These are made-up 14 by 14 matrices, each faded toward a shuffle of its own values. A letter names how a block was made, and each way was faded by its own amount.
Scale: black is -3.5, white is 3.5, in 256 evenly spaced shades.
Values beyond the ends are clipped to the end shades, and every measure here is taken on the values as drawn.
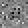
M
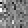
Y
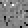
M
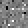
M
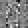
Y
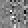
Y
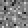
M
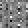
Y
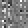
Y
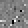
M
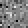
M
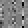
Y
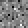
M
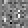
Y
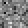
M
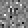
M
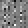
Y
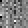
Y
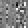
Y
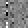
Y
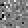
M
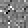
M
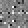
M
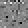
M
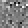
M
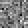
M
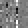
Y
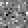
M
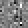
Y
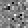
M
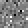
M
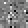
M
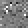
M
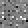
M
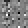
Y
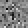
M
